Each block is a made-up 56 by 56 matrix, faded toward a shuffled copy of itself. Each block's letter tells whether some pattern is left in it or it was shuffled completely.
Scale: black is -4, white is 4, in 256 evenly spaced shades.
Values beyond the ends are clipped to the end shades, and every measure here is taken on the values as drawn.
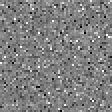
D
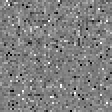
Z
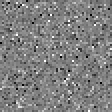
D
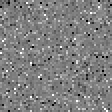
D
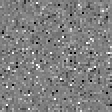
Z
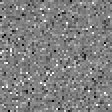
D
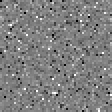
D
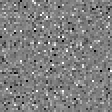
Z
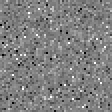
D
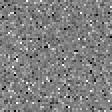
D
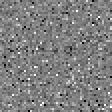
Z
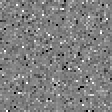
D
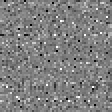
Z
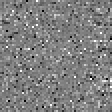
Z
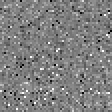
Z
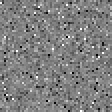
D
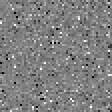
Z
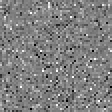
Z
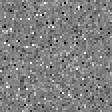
D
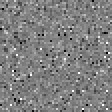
D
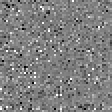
Z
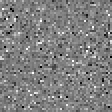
Z
